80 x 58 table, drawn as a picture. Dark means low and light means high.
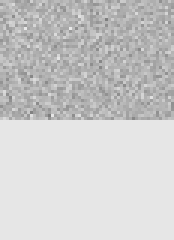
The table splits into 2 rows of 1 panel. Panel 1,1: high, fine-grained. Panel 2,1: very high, flat.
